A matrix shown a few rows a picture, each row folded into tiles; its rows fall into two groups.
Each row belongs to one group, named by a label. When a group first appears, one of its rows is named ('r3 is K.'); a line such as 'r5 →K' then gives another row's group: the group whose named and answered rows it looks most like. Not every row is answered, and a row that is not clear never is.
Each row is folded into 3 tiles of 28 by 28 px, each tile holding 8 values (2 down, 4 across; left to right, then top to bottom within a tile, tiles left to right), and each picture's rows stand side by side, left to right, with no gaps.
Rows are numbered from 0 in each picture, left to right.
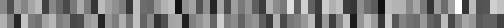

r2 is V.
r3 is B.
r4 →V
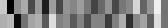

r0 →V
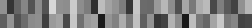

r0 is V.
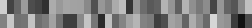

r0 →V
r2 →B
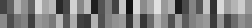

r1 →V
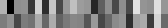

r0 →V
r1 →V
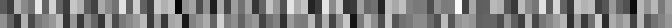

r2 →V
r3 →B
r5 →B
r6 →B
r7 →V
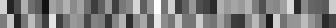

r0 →V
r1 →V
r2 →V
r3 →B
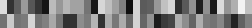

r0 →V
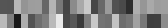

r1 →V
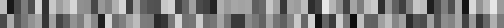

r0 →V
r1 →B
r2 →V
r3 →B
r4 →B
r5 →V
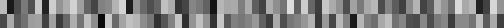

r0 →V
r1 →B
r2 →V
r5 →B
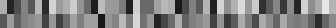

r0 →V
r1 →B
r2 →V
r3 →V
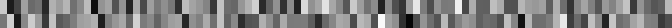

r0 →V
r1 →V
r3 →V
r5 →B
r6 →B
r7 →B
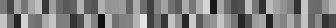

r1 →B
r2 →B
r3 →B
